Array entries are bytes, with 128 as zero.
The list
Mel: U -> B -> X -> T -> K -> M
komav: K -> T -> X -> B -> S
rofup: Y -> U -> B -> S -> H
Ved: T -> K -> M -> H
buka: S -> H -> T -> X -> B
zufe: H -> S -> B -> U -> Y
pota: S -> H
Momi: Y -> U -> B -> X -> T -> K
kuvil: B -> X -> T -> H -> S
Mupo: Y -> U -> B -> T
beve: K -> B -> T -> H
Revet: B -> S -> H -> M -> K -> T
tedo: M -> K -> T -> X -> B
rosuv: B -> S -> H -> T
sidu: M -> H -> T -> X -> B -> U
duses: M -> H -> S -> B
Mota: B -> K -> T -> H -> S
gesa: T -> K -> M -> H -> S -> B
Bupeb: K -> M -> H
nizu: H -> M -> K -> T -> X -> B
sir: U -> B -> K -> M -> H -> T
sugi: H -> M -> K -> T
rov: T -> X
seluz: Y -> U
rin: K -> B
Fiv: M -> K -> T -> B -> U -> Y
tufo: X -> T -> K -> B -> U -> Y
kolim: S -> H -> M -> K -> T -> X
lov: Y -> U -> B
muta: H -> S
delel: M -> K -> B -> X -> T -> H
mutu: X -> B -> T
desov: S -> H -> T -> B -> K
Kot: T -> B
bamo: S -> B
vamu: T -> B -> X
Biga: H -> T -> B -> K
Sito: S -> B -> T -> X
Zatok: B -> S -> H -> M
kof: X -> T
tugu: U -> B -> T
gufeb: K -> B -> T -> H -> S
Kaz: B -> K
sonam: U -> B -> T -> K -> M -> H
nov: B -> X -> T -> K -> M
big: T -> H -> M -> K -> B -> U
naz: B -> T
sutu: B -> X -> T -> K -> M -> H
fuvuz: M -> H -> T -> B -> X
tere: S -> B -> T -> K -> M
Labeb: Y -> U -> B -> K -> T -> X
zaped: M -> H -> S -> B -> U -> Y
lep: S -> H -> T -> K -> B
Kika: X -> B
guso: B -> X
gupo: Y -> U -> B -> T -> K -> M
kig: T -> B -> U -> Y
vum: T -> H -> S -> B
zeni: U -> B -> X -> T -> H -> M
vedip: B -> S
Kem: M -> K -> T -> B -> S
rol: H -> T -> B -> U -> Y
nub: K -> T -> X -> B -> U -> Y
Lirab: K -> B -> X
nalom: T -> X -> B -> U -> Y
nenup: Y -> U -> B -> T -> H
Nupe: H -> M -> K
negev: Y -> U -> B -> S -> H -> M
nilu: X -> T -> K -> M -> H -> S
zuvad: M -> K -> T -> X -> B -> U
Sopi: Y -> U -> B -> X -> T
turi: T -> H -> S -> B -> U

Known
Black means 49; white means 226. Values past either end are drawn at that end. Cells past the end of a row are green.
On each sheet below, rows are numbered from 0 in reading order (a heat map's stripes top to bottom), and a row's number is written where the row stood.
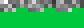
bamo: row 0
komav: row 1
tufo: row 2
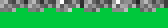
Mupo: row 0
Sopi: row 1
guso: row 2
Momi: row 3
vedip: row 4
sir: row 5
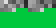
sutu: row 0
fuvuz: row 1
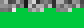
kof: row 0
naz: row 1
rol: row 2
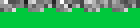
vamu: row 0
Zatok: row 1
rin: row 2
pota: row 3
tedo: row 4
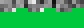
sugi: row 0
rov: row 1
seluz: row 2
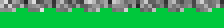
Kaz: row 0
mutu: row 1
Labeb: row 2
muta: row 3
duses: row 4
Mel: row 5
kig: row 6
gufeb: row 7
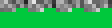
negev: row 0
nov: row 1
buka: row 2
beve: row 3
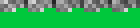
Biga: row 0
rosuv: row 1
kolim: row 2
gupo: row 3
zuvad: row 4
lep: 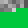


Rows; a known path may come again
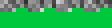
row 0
gupo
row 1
nizu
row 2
zaped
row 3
Labeb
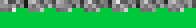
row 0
kof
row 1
zufe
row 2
Kem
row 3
zeni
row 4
nov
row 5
rofup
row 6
desov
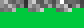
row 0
sonam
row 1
nub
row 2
Lirab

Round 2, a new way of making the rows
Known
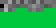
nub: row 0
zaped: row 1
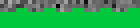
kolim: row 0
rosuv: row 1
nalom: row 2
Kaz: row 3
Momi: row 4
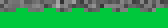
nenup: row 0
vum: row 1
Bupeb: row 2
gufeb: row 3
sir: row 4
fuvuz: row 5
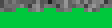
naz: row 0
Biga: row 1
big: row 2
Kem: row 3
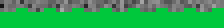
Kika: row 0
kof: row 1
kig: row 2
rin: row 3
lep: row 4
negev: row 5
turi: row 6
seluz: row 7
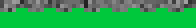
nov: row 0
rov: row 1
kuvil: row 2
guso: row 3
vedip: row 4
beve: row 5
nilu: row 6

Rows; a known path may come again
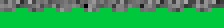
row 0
gesa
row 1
rosuv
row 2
Kot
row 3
tufo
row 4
rol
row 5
nizu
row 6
nilu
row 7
Ved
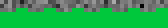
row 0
desov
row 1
gupo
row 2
rin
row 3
rov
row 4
rofup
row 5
Kika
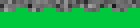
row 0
kig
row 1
Momi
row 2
lep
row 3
Mota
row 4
mutu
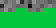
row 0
komav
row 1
Lirab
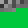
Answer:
sidu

